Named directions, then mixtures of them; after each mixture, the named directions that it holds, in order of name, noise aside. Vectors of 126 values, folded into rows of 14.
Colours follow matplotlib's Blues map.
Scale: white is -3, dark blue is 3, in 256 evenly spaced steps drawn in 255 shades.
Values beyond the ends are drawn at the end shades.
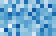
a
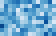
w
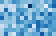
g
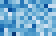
a, g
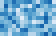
w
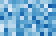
a, g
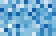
a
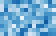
g, w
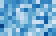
w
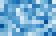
w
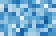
g, w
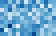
a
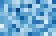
w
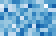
g, w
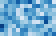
w
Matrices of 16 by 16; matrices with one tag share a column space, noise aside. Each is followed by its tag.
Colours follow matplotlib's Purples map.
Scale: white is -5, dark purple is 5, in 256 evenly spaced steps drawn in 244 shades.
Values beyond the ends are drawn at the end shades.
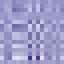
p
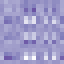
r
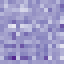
p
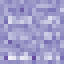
r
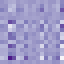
p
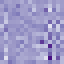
p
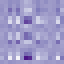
r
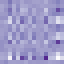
r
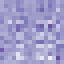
p
